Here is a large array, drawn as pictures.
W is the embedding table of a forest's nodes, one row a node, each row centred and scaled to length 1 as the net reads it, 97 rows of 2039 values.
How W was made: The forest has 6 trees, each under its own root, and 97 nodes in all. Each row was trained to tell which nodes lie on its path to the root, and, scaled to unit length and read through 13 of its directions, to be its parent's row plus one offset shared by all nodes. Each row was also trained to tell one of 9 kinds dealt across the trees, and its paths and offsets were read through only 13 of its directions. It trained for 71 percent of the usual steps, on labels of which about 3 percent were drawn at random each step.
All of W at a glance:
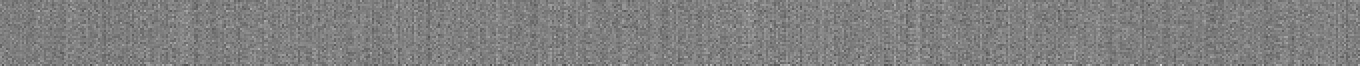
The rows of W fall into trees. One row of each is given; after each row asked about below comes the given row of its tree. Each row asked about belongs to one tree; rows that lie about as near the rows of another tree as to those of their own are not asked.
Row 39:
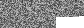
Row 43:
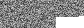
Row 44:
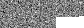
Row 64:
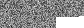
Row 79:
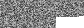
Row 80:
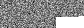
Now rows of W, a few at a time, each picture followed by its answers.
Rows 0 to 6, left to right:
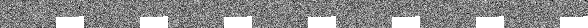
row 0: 80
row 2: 80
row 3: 39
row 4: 64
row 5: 43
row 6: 79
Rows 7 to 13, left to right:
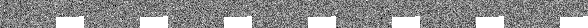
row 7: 79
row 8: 64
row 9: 80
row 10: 80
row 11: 44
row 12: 80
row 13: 44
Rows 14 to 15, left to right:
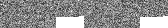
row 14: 43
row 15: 39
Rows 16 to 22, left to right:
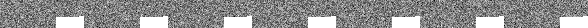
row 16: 39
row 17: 39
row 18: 43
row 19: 39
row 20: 64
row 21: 44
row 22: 80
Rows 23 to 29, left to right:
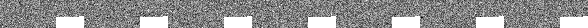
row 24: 79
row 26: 44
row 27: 80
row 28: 80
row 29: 39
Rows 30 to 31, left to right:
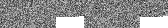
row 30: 44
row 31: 64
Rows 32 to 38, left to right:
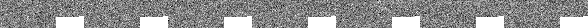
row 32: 64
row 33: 39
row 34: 44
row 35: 64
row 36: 79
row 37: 79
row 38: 39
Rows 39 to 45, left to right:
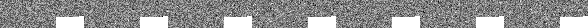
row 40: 39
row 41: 39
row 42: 64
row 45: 39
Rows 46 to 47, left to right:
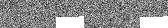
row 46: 64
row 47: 43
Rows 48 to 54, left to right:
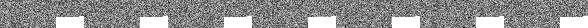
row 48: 39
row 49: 43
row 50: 43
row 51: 80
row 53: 44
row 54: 64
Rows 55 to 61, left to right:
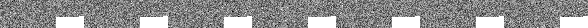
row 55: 44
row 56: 64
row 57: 39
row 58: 44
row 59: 43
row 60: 44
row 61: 79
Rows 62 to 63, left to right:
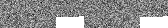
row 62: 39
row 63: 43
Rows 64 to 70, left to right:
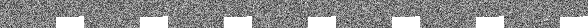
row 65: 43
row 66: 39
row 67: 64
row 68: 39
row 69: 43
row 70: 39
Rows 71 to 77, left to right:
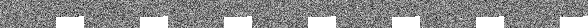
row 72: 79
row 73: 44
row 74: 44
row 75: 43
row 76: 39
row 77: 43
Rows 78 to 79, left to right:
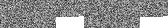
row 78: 80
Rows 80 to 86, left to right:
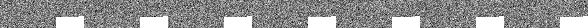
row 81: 64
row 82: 44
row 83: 39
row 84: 79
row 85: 79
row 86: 44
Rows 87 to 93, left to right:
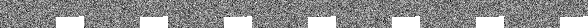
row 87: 80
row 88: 44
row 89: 80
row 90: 43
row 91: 64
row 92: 43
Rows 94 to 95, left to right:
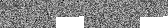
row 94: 44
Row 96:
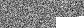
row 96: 43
